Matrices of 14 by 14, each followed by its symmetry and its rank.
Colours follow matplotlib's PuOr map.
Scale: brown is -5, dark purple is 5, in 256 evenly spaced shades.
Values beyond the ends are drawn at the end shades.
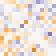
antisymmetric, full rank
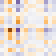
neither, rank two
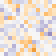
antisymmetric, full rank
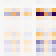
neither, rank one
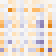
neither, rank two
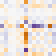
antisymmetric, rank two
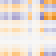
neither, rank one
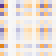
neither, rank one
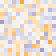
antisymmetric, full rank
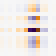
neither, rank one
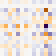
neither, rank two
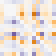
antisymmetric, rank two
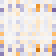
neither, rank two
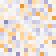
antisymmetric, full rank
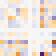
antisymmetric, rank two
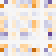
antisymmetric, rank two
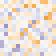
antisymmetric, full rank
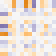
antisymmetric, rank two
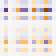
neither, rank one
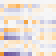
neither, rank two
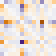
antisymmetric, rank two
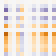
neither, rank one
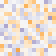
antisymmetric, full rank
